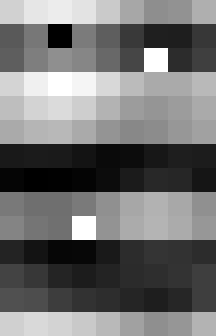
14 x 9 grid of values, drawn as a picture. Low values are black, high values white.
Three lone cells stand out: two far higher and one far lower than their neighbours. The ninth with the highest average is the top left. Stripes running across repeat 3 times from top to bottom.
